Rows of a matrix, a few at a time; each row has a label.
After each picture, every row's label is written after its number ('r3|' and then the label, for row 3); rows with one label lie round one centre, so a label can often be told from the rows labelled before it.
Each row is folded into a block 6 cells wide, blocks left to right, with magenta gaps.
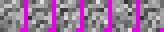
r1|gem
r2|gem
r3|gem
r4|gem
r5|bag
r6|gem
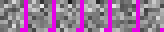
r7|gem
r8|bag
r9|bag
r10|bag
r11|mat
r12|gem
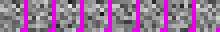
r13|bag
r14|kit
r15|bag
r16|bag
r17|mat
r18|bag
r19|kit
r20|bag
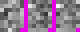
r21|gem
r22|mat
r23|mat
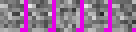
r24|mat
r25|mat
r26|gem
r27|mat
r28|mat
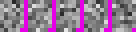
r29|bag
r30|gem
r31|gem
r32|bag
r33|mat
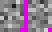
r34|kit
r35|bag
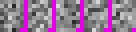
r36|kit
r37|gem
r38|mat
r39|gem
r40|gem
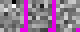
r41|bag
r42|kit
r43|gem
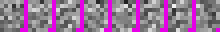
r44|kit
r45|bag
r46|gem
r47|bag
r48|bag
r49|gem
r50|gem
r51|mat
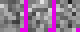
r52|mat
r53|gem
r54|bag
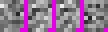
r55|mat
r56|gem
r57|gem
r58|kit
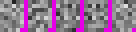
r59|bag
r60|gem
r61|kit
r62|kit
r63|bag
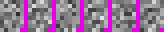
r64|bag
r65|gem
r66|bag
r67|gem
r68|mat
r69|gem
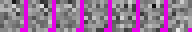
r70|bag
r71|bag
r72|bag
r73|kit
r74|kit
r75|kit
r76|gem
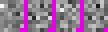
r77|mat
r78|kit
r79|bag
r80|kit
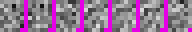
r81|kit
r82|kit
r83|bag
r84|gem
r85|gem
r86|gem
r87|bag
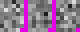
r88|bag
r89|mat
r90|kit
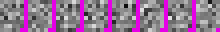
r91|kit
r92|bag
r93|kit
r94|kit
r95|kit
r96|gem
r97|kit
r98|bag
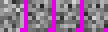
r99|bag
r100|kit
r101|kit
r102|kit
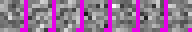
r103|mat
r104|gem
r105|gem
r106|kit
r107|mat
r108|kit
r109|mat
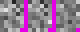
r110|bag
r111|bag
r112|mat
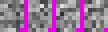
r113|mat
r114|bag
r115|gem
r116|gem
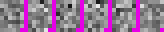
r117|mat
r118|bag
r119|kit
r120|bag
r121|gem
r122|mat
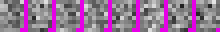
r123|mat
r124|kit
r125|mat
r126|mat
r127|kit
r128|gem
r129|kit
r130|kit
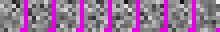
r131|bag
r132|kit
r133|bag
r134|bag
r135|bag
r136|kit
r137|bag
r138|mat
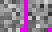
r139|bag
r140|kit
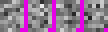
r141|gem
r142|bag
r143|mat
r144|kit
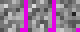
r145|gem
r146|gem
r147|mat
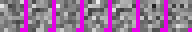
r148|mat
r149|gem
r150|mat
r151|gem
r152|gem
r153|kit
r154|kit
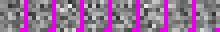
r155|mat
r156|kit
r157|bag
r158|kit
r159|kit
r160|gem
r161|mat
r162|mat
